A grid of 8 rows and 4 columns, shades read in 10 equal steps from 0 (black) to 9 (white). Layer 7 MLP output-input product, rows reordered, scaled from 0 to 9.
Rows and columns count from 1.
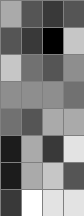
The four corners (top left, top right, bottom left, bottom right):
6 3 2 8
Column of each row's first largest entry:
1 4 1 1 3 4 3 2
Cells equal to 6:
5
